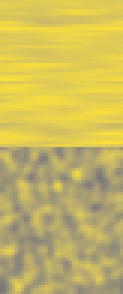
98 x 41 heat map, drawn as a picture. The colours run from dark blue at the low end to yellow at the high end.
The table splits into 2 rows of 1 panel. Panel 1,1: very high, streaked across, faint in contrast. Panel 2,1: high, blotchy.
